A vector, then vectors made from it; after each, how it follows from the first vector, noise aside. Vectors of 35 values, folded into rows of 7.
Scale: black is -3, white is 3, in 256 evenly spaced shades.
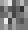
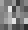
wrapped around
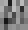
sign-scrambled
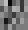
sign-scrambled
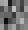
sign-scrambled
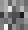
wrapped around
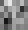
sign-scrambled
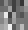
wrapped around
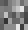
wrapped around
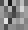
sign-scrambled
